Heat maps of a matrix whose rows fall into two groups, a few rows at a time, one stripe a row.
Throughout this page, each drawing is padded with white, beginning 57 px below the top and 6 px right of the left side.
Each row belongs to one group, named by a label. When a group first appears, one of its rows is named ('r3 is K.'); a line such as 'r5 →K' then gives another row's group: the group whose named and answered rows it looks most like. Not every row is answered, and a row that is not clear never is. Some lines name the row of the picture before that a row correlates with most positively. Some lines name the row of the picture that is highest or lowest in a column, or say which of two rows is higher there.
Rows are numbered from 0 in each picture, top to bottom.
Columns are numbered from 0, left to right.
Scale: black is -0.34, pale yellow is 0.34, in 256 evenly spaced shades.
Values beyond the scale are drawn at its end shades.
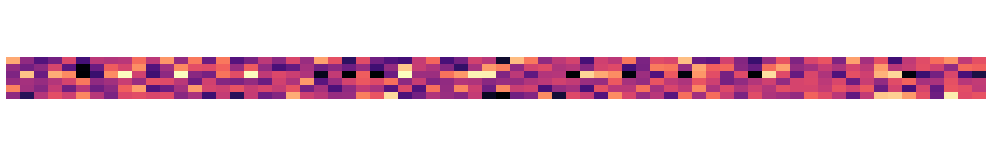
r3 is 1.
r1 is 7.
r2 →7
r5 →1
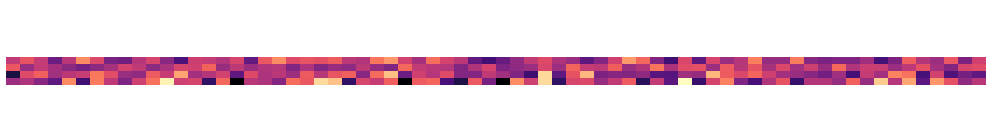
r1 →7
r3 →1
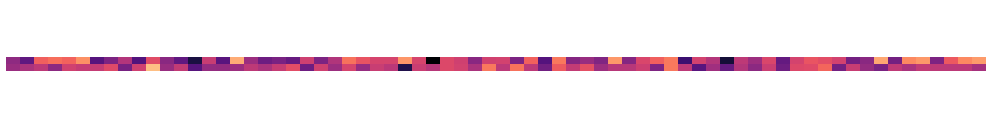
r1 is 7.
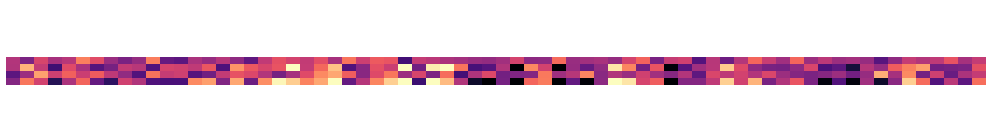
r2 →1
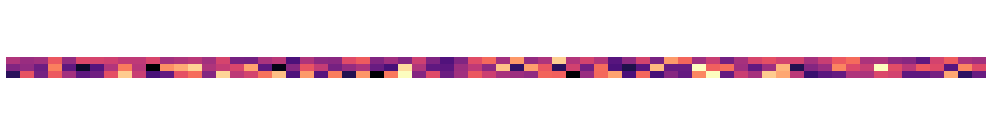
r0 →7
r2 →7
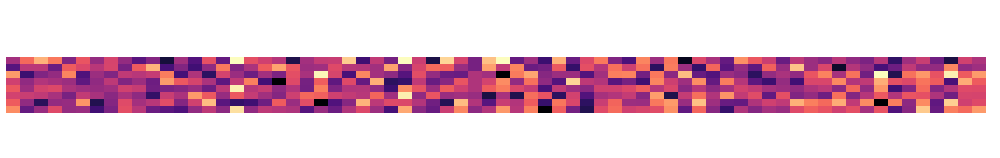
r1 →7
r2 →1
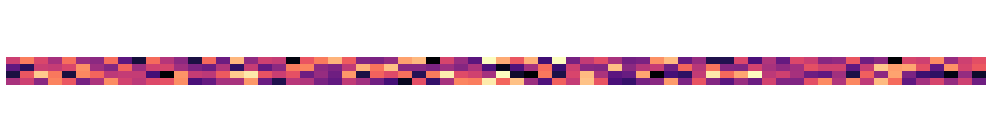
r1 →1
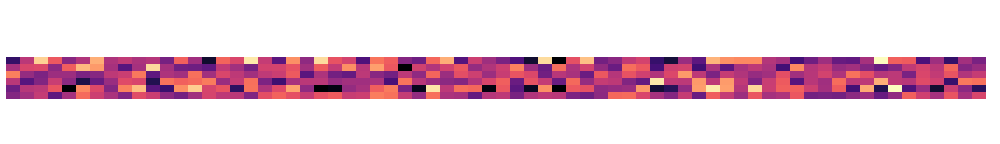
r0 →1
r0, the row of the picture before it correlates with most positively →2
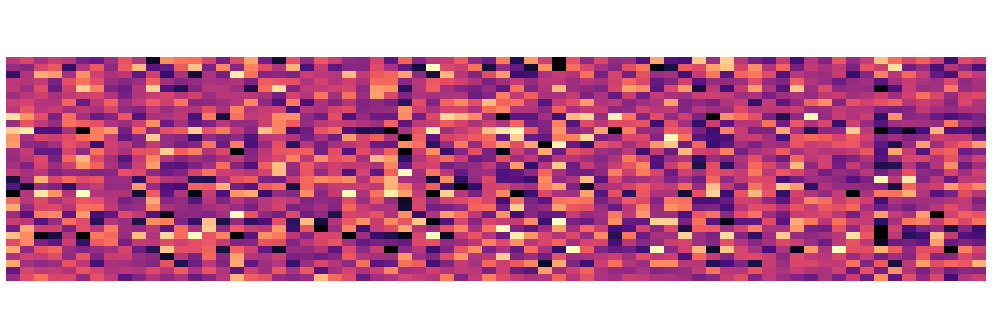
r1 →1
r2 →1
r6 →7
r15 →7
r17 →1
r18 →7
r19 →1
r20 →7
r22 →1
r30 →1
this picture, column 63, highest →1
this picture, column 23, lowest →22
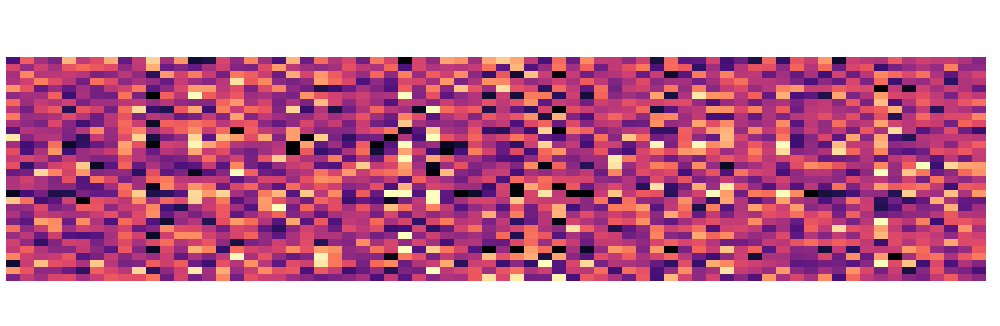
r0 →7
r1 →7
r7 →1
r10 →1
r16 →1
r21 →7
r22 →7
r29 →1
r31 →7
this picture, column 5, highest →15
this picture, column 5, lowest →20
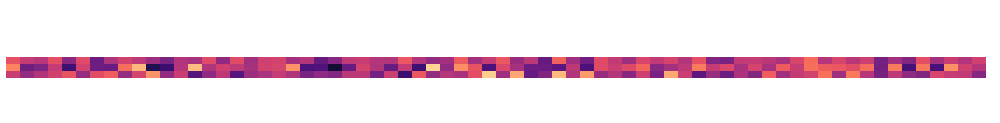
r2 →7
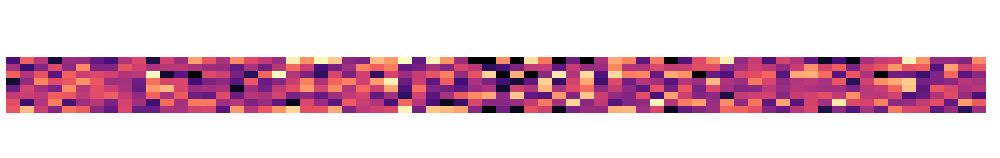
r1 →1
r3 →1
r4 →1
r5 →7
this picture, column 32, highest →7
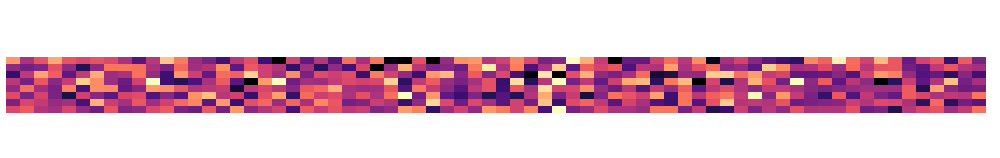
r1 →7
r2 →1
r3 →7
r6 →1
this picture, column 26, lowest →1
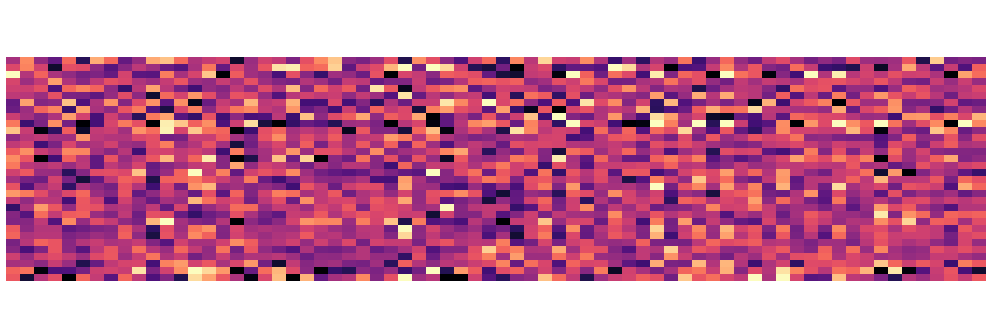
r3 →7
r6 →7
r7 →1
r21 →1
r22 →1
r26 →1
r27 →7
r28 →7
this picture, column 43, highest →1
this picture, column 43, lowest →30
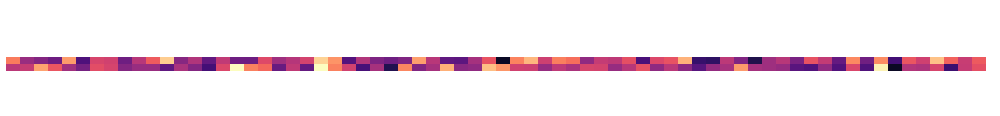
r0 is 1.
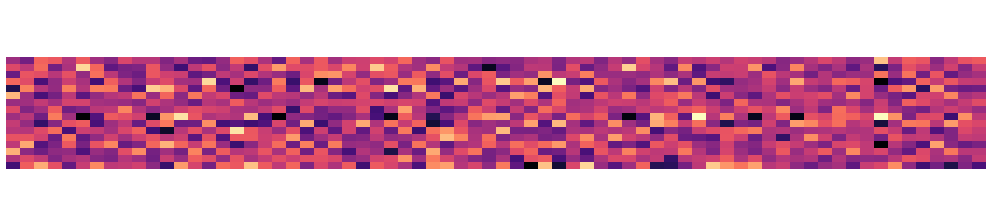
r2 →1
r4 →1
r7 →7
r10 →1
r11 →7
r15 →1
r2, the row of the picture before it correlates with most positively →1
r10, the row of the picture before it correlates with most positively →1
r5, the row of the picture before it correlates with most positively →0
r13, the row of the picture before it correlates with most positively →0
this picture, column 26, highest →1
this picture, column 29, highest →4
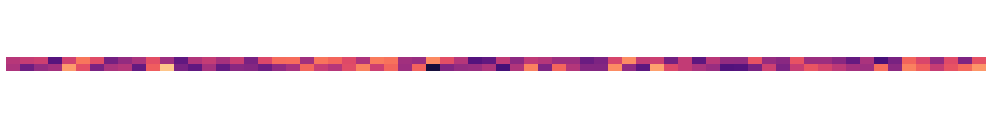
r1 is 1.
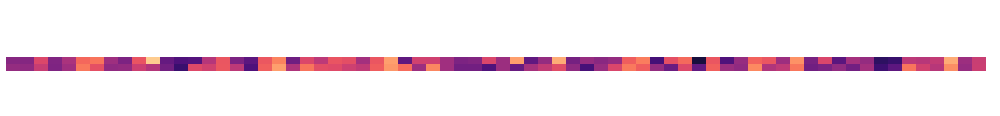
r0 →7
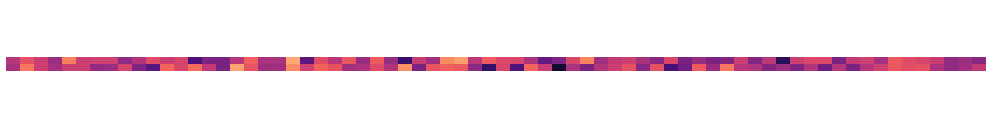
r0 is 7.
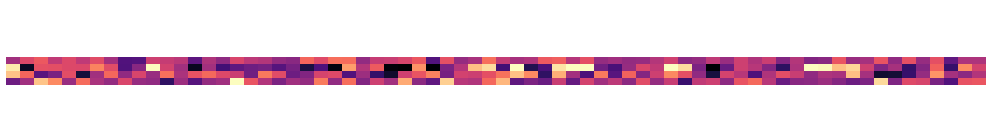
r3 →1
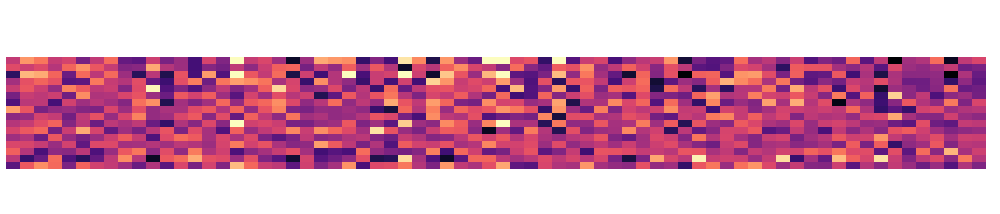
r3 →1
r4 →7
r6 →7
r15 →1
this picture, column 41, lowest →13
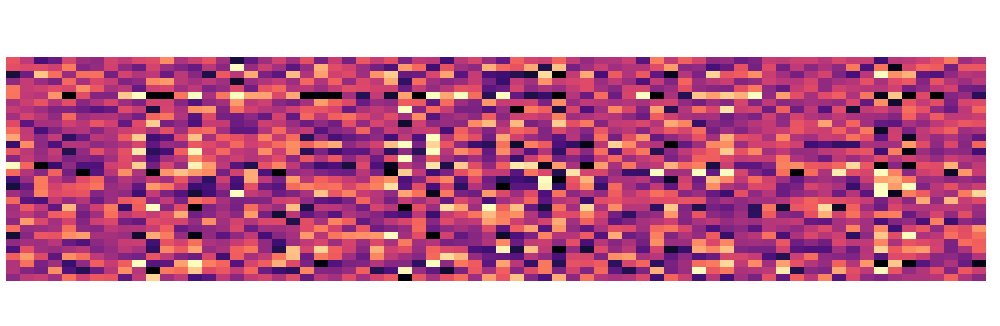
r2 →1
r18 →1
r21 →7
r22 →7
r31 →7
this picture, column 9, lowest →25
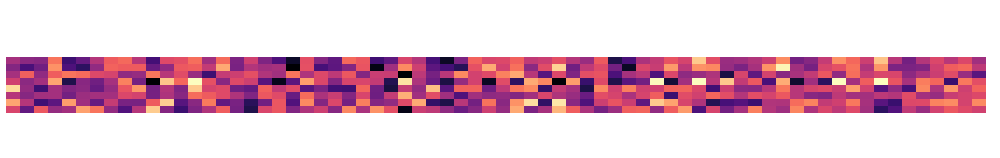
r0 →7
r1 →7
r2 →7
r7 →7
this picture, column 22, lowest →1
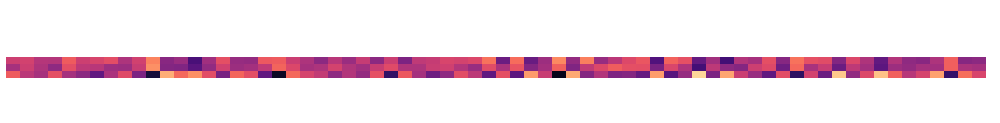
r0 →7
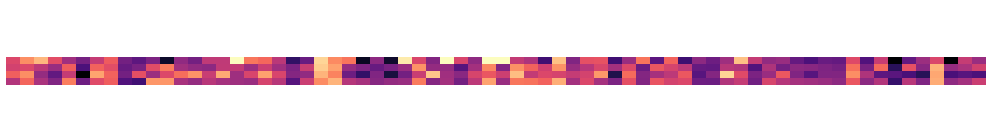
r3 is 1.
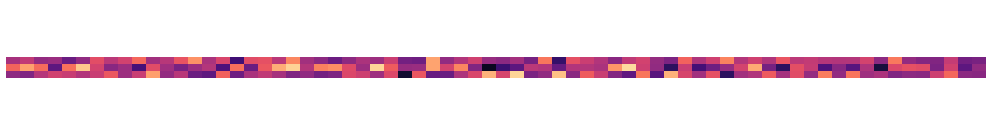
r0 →1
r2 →7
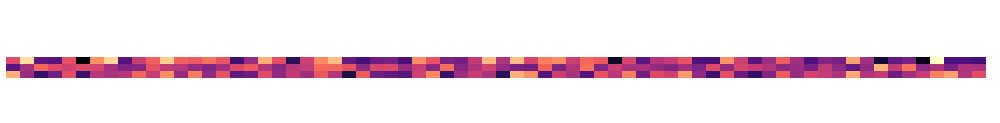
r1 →1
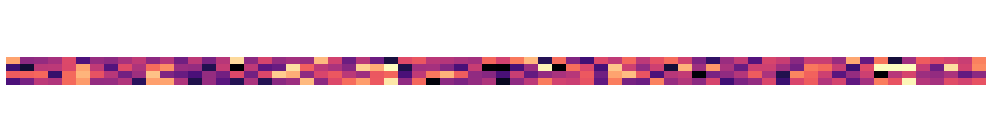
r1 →1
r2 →7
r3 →1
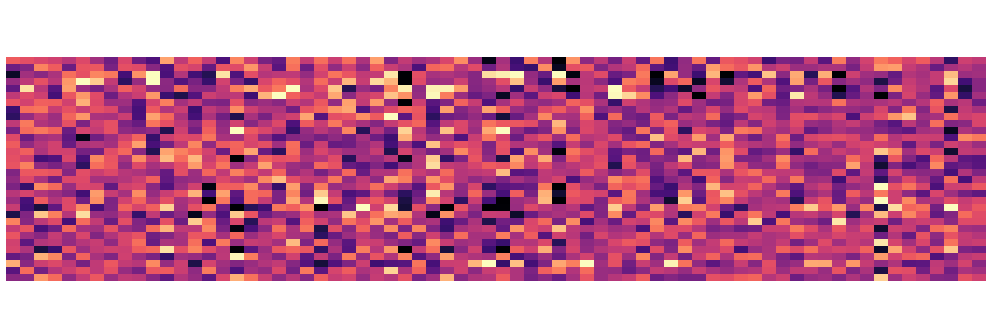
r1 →1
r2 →7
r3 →7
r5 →7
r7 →1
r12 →1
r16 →1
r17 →7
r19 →1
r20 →1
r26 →1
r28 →1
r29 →7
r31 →1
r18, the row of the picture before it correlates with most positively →1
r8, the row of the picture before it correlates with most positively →3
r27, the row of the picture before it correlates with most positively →1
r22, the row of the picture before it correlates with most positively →3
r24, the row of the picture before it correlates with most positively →3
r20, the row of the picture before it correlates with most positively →1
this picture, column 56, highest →5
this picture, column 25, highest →21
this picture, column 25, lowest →10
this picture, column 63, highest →21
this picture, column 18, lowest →21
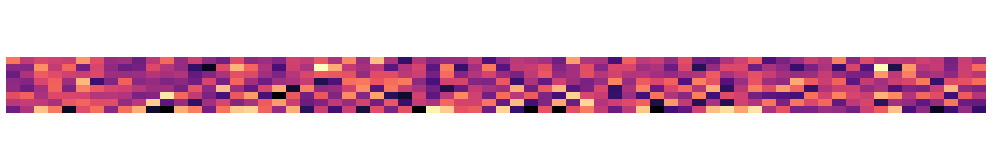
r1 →1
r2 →1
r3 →1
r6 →7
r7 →1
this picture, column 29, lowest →7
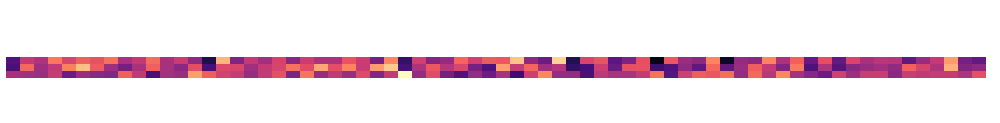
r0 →7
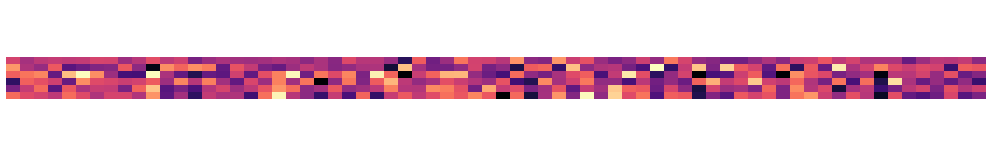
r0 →7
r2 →7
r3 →1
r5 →7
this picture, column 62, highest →1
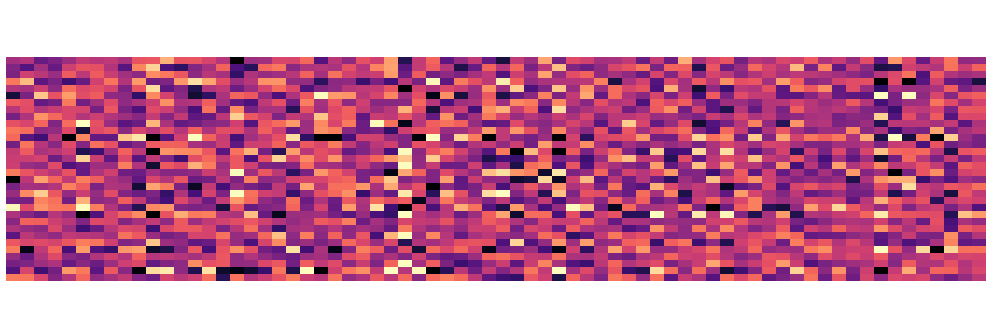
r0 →1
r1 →7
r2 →1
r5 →1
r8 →1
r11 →1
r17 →1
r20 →1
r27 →1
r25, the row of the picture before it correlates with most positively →4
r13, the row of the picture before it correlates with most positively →1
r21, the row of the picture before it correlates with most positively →2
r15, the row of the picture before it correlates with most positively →1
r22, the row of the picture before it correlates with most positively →1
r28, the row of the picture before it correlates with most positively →0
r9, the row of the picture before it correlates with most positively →2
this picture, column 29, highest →30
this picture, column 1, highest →3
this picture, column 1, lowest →27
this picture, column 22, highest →5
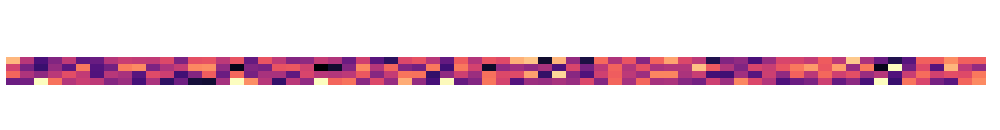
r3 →1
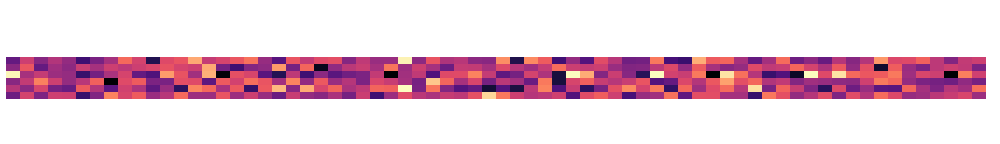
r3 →1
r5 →7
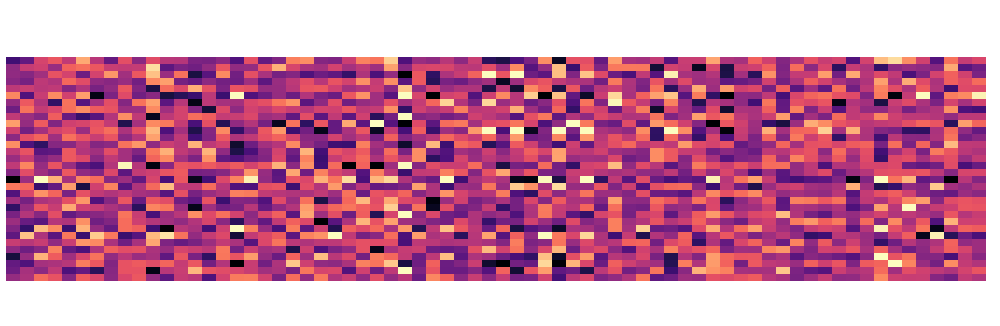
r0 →1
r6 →7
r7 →7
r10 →7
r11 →7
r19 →1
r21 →1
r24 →1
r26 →7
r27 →7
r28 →1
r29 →1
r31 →1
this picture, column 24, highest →17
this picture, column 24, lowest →15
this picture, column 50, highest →17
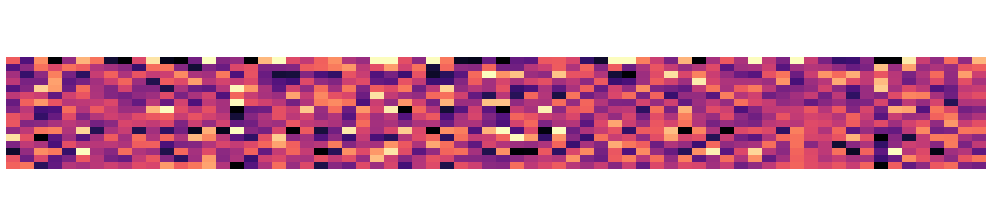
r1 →1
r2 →7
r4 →1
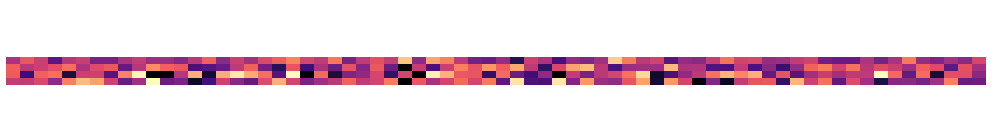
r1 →7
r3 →7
